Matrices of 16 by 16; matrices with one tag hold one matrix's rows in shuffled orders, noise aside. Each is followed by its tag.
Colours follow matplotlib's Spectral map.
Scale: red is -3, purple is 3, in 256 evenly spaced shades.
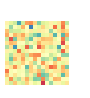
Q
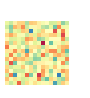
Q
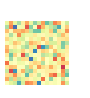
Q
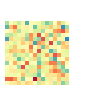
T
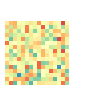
Q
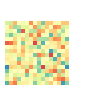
T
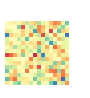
T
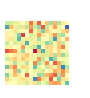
T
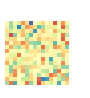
Q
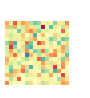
Q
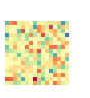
T
